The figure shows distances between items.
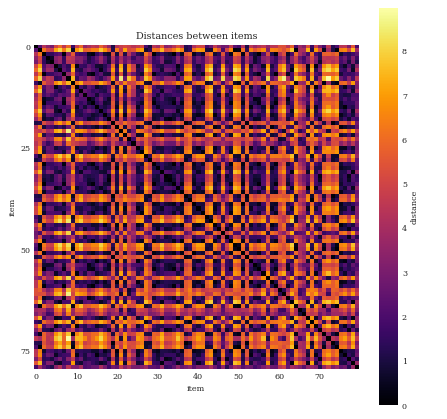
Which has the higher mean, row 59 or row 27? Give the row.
27
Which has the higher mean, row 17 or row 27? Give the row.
27
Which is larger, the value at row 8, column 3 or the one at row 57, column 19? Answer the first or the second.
the first
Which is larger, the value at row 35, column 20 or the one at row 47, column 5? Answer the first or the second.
the second
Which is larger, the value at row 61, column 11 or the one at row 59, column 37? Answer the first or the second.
the first
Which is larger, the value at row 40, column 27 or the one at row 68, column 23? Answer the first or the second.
the first
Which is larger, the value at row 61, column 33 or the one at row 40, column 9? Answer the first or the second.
the second
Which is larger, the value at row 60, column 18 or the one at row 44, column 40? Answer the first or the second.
the first
